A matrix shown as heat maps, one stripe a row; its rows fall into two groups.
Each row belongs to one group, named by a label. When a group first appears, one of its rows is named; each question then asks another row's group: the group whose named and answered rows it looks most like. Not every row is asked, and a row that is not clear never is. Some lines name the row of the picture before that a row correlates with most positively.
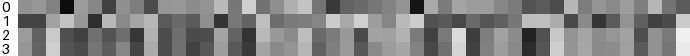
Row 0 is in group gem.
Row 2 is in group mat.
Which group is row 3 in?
mat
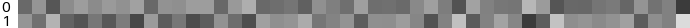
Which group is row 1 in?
mat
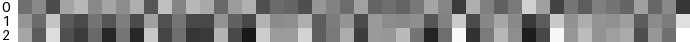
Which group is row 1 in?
mat
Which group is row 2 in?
mat
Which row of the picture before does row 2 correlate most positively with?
1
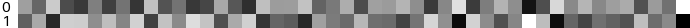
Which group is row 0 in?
mat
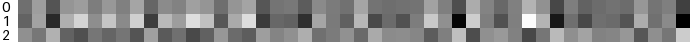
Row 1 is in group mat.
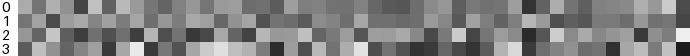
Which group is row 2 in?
mat
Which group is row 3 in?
gem
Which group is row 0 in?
gem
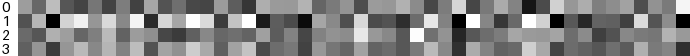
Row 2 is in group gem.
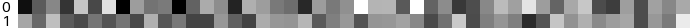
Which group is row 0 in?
gem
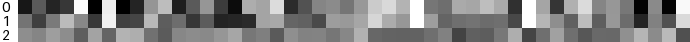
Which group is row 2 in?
gem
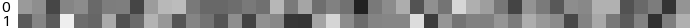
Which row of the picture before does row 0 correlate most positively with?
0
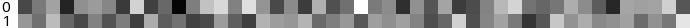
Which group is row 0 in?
gem
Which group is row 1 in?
mat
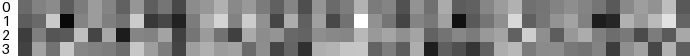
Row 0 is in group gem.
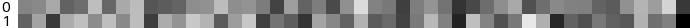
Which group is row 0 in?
gem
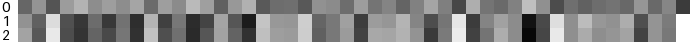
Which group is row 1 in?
mat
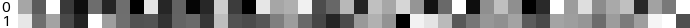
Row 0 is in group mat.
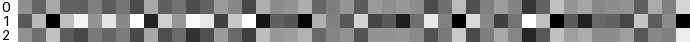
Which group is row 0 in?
mat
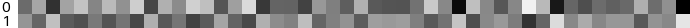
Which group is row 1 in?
mat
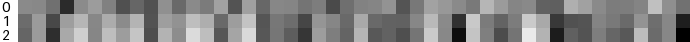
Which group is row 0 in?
gem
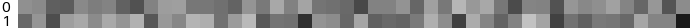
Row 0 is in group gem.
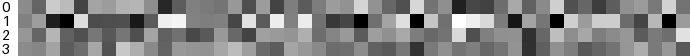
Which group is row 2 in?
mat
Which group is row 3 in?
gem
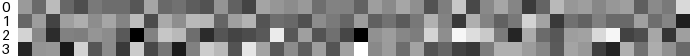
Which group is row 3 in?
gem
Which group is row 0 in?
mat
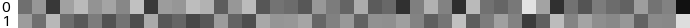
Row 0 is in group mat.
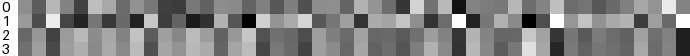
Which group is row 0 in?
gem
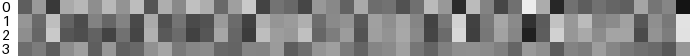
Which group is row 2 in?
mat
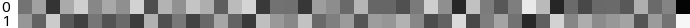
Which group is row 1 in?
mat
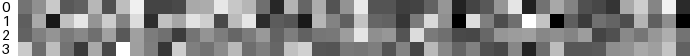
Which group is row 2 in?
gem
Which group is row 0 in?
gem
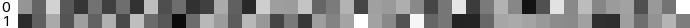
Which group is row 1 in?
gem
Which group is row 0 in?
mat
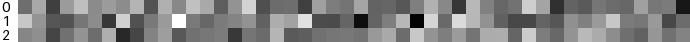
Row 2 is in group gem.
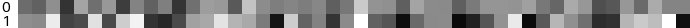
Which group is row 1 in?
gem
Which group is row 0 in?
gem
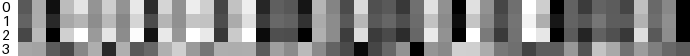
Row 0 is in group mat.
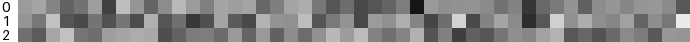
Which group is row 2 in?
gem
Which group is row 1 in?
mat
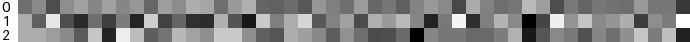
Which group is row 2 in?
gem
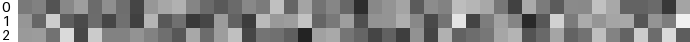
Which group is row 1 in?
mat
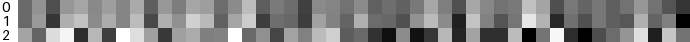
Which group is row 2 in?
gem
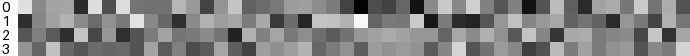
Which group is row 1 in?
gem
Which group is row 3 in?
mat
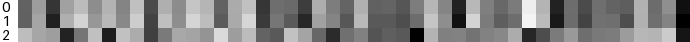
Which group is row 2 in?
gem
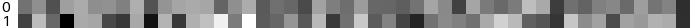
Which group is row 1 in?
gem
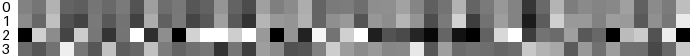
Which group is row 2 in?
gem
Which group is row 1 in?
mat
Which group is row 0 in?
mat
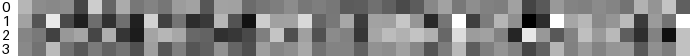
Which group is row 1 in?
mat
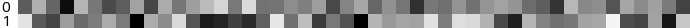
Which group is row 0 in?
gem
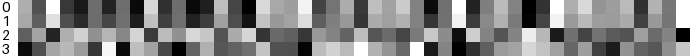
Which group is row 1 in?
mat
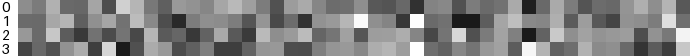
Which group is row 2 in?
mat
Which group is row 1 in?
gem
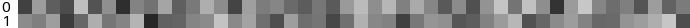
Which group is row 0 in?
gem
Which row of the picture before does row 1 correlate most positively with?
0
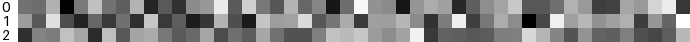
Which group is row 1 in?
mat
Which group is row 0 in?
gem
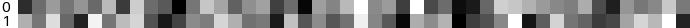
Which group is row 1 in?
gem
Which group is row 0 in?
gem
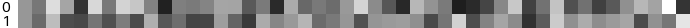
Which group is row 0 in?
gem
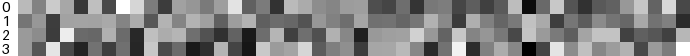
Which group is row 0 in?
gem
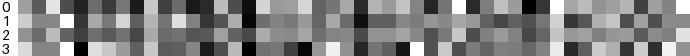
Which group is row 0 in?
mat
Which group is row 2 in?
mat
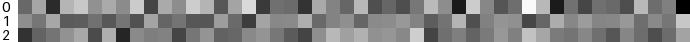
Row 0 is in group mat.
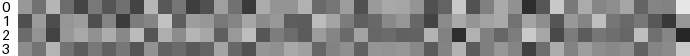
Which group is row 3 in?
mat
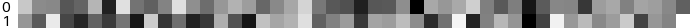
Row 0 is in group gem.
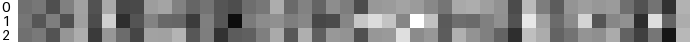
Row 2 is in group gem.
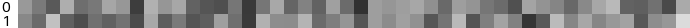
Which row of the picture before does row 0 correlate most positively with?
2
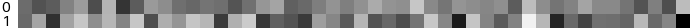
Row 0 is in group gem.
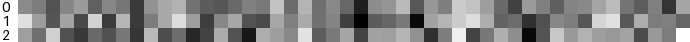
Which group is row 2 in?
mat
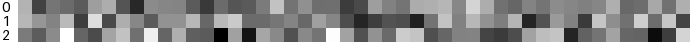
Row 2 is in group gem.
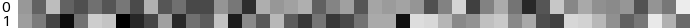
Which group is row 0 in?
mat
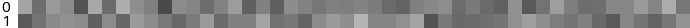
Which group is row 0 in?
gem
